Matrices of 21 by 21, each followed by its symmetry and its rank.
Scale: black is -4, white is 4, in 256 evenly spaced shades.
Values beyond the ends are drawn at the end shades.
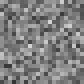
neither, full rank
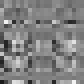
neither, rank two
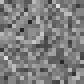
symmetric, full rank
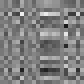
neither, rank two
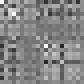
symmetric, rank three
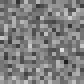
neither, full rank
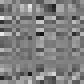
neither, rank two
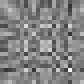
symmetric, rank three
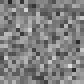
neither, full rank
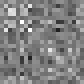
symmetric, rank three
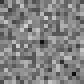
symmetric, full rank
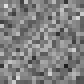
symmetric, full rank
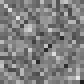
symmetric, full rank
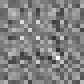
symmetric, rank three
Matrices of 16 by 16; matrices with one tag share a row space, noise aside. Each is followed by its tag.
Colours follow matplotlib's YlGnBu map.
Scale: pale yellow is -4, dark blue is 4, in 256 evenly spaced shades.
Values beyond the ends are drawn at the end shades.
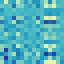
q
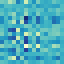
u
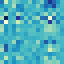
q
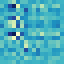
u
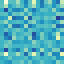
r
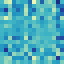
r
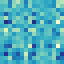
r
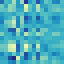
u
